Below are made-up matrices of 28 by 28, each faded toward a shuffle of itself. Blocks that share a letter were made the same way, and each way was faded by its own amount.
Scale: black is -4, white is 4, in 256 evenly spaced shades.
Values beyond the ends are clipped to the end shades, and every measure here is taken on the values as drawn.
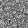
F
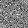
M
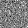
F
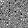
M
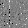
M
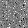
M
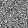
F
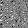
M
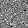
M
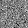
F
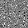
M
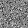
F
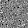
M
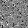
M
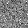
F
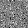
M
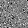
M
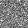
F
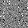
M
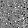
M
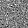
F
